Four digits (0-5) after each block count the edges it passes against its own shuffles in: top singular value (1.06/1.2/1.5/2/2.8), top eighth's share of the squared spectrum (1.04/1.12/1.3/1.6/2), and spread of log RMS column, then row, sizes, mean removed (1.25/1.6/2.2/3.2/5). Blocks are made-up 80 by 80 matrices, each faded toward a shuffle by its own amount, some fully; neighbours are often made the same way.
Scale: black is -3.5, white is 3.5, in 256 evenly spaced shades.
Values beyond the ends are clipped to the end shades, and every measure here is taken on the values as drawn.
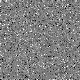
3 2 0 1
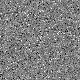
0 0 0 0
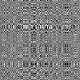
5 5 4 4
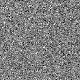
3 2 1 1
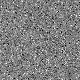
1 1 0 0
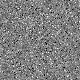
0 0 0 0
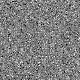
2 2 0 0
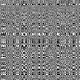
5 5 4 4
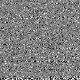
2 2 0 3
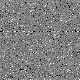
2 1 0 1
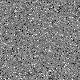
0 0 0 1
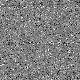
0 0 0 1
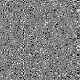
4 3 2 1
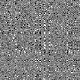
4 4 2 2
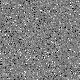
2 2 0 0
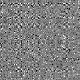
4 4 3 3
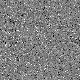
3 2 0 0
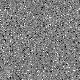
2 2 0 0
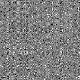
4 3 2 2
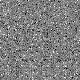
3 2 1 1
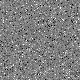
0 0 0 0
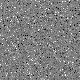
1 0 0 0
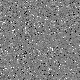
2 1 0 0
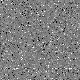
2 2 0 1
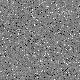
1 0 0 0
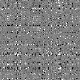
4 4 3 3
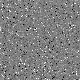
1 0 0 0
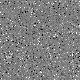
2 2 1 0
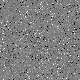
0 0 0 0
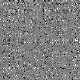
4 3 2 2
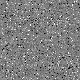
2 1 0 0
